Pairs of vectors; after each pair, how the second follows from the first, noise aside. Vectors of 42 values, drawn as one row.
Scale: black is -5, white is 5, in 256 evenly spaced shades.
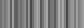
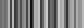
scaled up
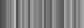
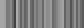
negated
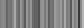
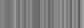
shrunk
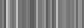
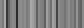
negated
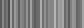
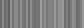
shrunk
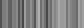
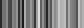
scaled up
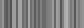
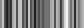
scaled up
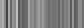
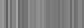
shrunk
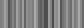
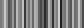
scaled up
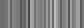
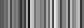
scaled up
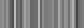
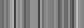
negated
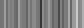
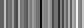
scaled up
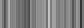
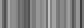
copied
